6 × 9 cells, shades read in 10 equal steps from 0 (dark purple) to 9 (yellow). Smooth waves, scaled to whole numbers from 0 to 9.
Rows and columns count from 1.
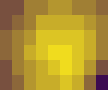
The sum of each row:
42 51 59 62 55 46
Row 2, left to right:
3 4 5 7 7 7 7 6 5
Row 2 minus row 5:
0 -1 -1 0 -1 -2 -1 0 2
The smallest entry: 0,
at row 6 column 9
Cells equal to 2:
0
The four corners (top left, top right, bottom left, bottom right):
3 4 3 0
